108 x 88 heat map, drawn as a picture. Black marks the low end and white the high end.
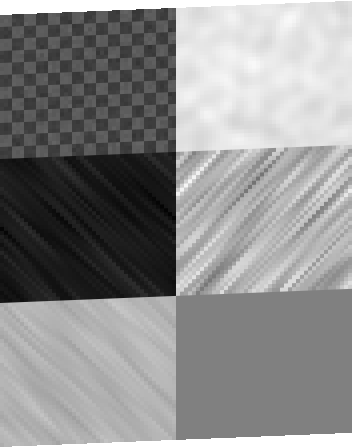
The table splits into 3 rows of 2 panels. Panel 1,1: low, checkered. Panel 1,2: very high, blotchy, faint in contrast. Panel 2,1: very low, slanting down to the right, faint in contrast. Panel 2,2: high, slanting up to the right. Panel 3,1: high, slanting down to the right, faint in contrast. Panel 3,2: middling, flat.
